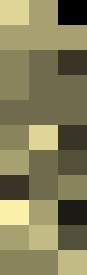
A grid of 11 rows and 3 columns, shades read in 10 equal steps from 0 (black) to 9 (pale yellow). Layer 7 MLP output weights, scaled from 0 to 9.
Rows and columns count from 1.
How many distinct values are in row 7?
3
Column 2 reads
6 6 4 4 4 8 4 4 6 7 5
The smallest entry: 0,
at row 1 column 3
